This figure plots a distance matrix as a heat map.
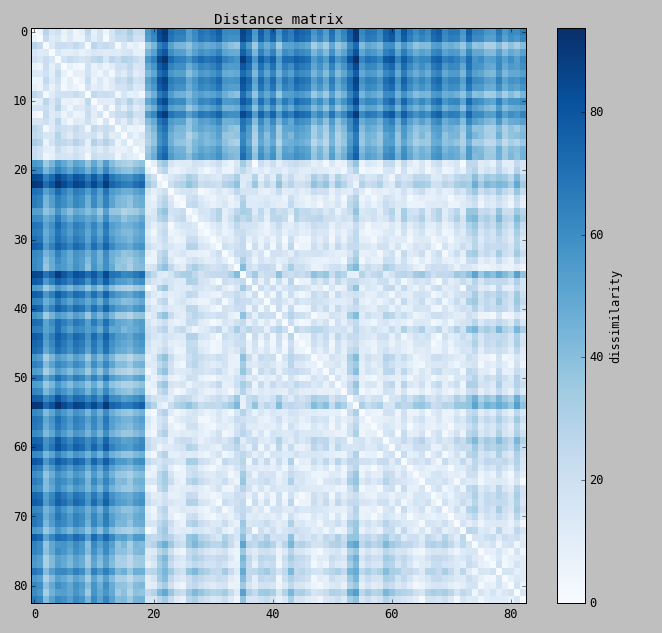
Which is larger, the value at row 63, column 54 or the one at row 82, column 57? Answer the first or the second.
the first
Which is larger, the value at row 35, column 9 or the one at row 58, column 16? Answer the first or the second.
the first
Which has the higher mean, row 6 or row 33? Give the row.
6
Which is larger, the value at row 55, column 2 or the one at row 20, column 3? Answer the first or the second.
the second
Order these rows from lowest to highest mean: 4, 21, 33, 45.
33, 45, 21, 4
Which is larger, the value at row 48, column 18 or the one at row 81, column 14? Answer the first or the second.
the first
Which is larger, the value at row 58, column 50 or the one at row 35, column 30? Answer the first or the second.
the second
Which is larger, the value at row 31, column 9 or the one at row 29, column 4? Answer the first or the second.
the second
